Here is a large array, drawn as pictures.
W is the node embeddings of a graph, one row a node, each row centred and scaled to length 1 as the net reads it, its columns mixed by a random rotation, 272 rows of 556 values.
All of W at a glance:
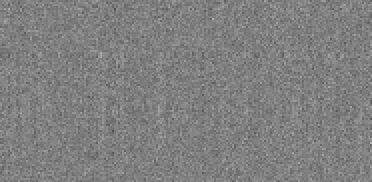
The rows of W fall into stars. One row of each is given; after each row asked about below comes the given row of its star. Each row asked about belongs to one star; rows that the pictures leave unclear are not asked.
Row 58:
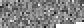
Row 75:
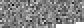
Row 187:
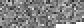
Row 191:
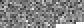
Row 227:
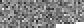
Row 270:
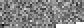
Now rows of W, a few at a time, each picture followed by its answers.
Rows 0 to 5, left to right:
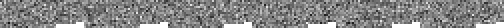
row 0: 75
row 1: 58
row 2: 187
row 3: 75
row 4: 187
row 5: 227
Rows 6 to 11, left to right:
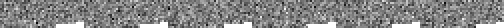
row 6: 191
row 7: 191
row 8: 270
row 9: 191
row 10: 191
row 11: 270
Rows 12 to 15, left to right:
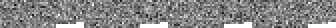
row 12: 58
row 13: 187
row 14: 58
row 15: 191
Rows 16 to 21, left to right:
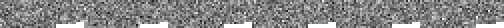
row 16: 58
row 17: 187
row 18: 227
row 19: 270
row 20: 58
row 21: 58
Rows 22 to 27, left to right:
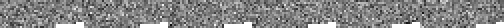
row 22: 187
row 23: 58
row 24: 270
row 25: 270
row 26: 75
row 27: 58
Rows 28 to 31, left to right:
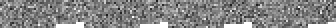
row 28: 187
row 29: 187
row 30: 75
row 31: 58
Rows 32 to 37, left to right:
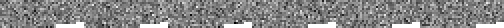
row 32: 227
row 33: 187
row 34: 227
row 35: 58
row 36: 58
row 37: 270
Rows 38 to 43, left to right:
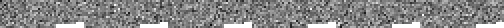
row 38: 191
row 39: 75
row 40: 191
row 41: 191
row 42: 75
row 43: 58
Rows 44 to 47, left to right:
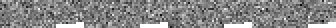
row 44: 270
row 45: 187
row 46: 270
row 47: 58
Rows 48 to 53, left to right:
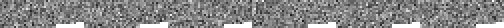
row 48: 270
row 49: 75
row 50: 58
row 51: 270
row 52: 75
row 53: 58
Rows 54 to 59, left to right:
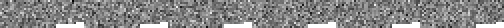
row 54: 270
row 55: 58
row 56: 227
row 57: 191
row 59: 58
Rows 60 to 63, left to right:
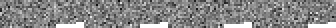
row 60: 270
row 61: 75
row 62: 187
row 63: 75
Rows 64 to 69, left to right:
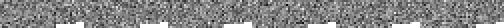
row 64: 58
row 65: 187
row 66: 191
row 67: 75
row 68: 75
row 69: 58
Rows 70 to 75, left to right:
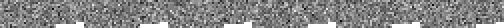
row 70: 227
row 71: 187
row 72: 75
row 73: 187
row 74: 191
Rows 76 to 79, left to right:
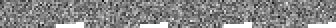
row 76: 191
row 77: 58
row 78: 227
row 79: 191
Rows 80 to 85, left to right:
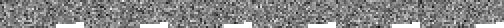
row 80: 191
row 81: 191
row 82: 227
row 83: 227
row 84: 191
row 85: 191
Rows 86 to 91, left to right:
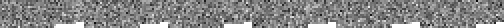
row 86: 227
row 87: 187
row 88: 187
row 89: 270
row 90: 227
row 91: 270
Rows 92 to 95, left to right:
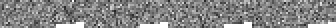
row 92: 58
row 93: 227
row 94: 227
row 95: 270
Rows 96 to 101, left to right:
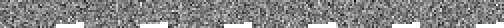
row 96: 227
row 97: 191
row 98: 270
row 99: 270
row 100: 58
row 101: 187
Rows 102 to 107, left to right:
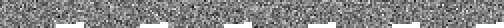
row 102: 187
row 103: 227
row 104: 227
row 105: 75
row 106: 75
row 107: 187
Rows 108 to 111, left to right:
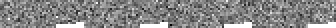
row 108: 58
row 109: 58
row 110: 270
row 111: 227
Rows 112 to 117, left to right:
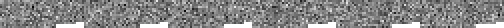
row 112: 58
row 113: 75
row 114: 187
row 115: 187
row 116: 227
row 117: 191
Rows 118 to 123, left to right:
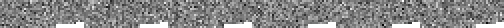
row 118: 270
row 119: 227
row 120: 270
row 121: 58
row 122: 187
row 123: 227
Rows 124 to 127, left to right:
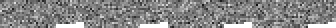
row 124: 227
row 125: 58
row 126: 75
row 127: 58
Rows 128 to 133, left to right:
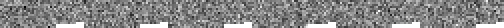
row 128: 187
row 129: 227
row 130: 270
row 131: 227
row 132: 191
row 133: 187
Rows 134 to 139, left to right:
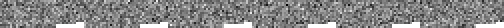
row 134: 270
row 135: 58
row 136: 227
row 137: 75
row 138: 75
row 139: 191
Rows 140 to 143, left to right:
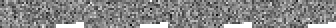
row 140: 227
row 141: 187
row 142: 227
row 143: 191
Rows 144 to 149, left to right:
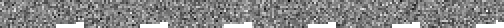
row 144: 75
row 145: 270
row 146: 187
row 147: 227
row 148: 270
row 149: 227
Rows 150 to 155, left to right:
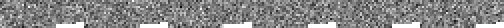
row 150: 187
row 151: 270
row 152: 191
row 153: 270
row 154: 270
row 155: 187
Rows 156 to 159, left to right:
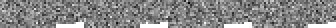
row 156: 75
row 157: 187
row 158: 270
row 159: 227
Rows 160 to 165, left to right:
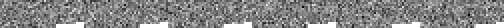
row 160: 187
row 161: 191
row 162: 187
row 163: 187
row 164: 191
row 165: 227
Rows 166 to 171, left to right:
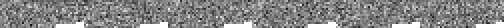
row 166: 187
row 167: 227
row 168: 187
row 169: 227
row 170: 58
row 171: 227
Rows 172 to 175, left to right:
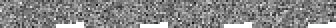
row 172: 187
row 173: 75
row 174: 191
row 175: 187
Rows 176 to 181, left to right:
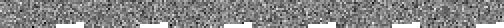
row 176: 75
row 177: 227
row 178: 270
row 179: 270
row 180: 270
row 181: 187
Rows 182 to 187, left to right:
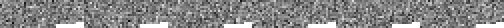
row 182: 187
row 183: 191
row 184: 227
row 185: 187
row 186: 75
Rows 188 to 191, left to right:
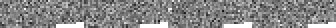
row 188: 270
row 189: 191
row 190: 227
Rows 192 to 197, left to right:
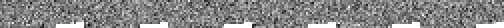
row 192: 191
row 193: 270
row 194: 227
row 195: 270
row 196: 270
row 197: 58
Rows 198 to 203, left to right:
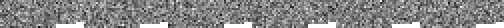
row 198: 227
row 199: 187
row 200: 270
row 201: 270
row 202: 187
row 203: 75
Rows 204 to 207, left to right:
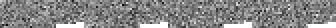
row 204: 270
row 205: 227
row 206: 227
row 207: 227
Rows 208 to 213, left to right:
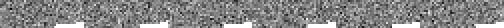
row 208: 187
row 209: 191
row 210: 75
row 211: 227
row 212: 270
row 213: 227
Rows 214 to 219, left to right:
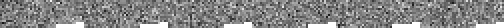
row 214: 191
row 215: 75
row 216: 187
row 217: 58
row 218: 270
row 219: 187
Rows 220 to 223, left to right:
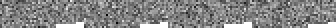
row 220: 191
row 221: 187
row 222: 75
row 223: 75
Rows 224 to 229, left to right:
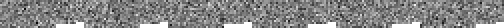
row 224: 227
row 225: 227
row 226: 270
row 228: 191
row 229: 187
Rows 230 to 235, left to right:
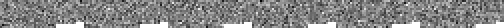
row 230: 270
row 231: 270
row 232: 191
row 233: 187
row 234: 227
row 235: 227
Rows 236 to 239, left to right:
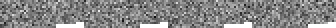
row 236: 270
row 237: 75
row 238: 270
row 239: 270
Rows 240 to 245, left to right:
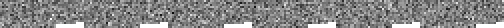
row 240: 227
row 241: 187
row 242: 270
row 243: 191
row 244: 270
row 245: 75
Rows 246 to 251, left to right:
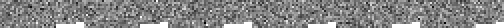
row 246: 270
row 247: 58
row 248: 187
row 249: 191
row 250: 187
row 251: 227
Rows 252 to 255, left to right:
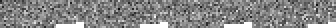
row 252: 191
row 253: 227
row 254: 58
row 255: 227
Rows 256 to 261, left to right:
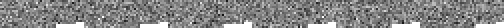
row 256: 75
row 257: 58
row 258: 191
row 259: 227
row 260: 227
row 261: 187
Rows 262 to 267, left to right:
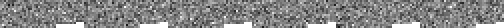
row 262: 75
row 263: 191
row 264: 58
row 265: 227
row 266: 270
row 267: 187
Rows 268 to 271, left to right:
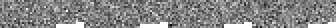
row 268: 270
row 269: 187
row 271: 75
